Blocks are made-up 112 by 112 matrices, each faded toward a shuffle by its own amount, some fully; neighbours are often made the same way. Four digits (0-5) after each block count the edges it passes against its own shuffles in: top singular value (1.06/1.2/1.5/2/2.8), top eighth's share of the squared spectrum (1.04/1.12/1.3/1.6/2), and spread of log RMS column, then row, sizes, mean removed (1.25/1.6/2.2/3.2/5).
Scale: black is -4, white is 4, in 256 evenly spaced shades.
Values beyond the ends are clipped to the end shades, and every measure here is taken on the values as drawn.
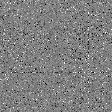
2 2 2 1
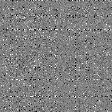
2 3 3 3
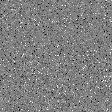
1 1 1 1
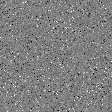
0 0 0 0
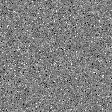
1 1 0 0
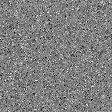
2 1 0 0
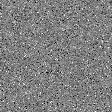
2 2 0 0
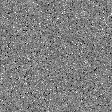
0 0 0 0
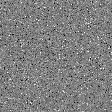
1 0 0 0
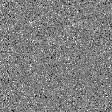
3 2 1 0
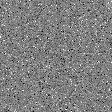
0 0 0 0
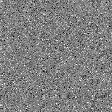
3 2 1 1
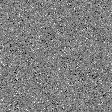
1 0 0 0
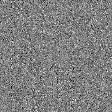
1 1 2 0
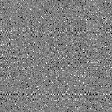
5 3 2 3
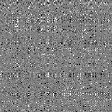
4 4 3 3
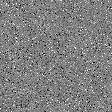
1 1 0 0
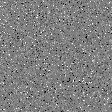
0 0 0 0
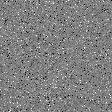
2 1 0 0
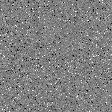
2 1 0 0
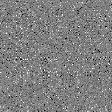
3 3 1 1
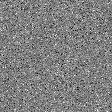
1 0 0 0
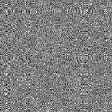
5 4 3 3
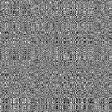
5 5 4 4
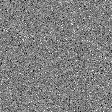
2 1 0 0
